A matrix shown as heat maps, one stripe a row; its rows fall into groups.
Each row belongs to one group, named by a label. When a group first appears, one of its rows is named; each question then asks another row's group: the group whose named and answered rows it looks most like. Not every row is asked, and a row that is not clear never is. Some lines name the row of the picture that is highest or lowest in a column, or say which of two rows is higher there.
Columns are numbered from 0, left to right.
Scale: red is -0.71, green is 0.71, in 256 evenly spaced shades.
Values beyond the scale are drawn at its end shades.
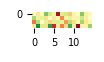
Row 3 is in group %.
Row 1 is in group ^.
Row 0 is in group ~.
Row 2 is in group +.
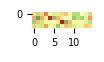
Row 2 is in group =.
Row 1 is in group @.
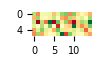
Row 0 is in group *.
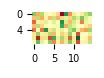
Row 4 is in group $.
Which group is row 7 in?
%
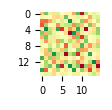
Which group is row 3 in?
+
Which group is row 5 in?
=
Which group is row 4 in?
%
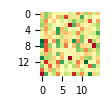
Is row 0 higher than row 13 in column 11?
Yes
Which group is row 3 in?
=
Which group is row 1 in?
@
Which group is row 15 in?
+
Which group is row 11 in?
^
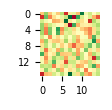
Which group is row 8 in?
+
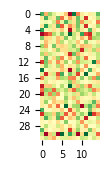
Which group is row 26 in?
%
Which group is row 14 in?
^
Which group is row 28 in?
%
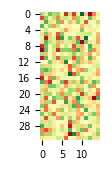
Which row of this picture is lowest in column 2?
17
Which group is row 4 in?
@
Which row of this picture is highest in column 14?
21
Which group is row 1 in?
+
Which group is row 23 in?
*
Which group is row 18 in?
~
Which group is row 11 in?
+
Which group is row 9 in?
+
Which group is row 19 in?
*
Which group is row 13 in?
=
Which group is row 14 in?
^
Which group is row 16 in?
$
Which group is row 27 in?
=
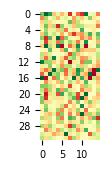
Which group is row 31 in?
=
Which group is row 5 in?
+
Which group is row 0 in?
^
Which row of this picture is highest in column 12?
15
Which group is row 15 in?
~
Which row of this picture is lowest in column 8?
5
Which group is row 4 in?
@
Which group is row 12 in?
^
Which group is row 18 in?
^
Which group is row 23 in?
@
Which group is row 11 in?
~
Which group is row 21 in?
*
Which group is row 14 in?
$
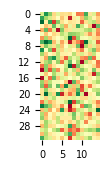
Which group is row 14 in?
$
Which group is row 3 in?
$
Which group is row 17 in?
=
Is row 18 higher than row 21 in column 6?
Yes
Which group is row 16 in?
$
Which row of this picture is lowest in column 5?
20
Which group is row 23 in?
^
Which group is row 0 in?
^
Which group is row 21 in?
~
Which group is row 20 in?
%
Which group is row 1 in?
^
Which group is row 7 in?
^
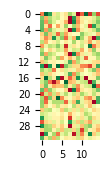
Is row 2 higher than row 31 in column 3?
Yes
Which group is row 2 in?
=
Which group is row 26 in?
^
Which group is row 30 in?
+
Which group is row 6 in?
$
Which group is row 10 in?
=
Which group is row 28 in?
^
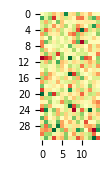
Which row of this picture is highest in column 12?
24
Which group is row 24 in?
+
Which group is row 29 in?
$
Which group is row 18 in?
^
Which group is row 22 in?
*
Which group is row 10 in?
@
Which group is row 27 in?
%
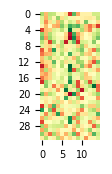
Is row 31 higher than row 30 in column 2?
Yes
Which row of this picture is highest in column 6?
19
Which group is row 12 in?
$
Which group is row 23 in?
$
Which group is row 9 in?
$
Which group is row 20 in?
=
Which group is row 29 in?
+
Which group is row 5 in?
=
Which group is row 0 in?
=
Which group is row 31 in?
%
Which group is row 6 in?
=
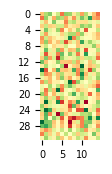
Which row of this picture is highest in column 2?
24
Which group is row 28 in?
^
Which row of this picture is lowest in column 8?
26
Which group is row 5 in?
*
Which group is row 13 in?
@
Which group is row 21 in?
@
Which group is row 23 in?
=
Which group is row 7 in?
@
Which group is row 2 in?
~
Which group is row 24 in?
^
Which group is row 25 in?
@
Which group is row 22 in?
%
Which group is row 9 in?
%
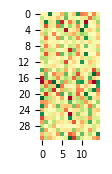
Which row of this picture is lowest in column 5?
2
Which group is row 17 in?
$
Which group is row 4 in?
@
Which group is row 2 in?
%
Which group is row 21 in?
^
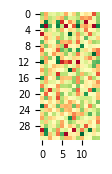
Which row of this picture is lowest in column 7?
12
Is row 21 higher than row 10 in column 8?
No
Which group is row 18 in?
+
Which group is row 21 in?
@
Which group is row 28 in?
%
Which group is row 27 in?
*
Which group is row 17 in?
*
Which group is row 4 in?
%
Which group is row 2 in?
%
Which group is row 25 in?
+
